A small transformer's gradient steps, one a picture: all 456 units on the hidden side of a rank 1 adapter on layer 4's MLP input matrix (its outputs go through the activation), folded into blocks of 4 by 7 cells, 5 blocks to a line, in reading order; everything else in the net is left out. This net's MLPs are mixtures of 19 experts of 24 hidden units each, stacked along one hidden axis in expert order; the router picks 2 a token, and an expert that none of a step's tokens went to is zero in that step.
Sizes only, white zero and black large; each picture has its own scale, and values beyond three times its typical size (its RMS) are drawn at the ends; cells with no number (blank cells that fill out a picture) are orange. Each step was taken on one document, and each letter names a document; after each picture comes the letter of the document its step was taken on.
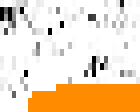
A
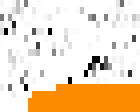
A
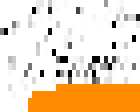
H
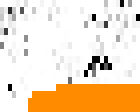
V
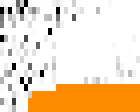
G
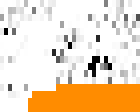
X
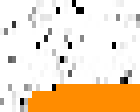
H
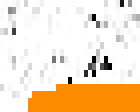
V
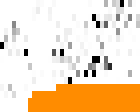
V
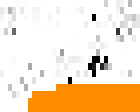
V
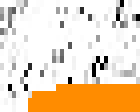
A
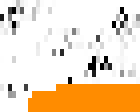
X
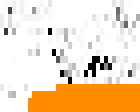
X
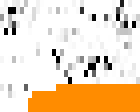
X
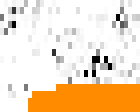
X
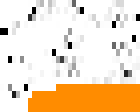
H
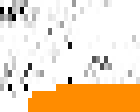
G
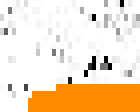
V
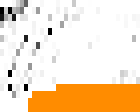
G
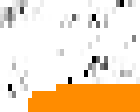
A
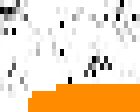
A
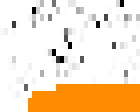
H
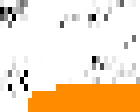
G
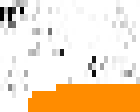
A
